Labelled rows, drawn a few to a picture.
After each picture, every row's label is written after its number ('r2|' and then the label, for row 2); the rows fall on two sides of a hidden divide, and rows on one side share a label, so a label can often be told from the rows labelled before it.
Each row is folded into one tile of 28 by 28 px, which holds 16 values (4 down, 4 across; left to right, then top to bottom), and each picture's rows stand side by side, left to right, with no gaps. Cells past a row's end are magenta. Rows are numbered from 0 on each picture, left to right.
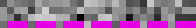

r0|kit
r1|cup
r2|kit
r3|cup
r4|kit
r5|kit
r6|kit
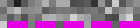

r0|kit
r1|cup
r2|cup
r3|kit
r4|cup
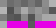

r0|kit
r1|cup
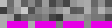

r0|kit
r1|kit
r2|cup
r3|kit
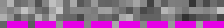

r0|kit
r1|cup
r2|kit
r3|kit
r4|cup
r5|kit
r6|kit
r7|kit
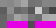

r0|cup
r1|cup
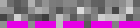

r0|cup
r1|kit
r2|kit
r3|cup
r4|kit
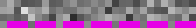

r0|kit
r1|kit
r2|kit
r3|cup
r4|kit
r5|cup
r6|kit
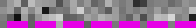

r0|kit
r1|cup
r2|kit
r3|cup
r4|kit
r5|cup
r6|kit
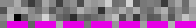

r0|kit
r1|cup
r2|kit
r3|cup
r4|kit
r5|kit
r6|cup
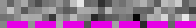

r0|cup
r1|kit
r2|cup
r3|kit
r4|kit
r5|cup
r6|cup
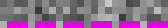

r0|kit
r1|kit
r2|kit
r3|cup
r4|kit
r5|kit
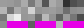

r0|cup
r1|cup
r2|kit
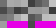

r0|cup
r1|cup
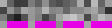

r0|kit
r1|kit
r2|cup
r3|cup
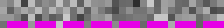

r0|kit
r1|kit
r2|kit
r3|cup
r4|kit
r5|cup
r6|cup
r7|cup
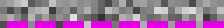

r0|cup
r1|cup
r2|cup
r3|kit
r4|cup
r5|kit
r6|kit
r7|kit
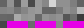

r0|cup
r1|cup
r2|kit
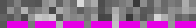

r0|kit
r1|cup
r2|cup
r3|kit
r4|kit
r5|cup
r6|kit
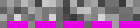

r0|cup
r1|cup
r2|kit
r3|cup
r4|kit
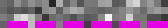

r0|cup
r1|kit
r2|kit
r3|cup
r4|cup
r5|kit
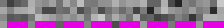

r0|kit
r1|cup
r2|cup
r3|cup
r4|cup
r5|kit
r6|kit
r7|cup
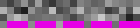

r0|cup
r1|kit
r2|kit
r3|cup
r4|kit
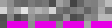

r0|kit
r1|kit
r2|kit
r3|cup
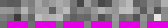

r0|kit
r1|cup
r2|kit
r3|kit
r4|kit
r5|cup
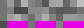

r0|cup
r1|cup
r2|cup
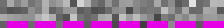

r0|cup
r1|cup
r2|cup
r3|cup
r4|cup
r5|kit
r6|cup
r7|cup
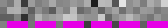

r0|kit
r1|cup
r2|cup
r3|cup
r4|cup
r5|cup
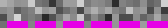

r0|cup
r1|kit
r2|cup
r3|kit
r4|kit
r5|cup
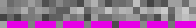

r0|kit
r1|kit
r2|kit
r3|kit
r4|cup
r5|kit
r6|cup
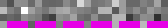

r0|kit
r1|kit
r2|cup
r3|kit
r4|kit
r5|kit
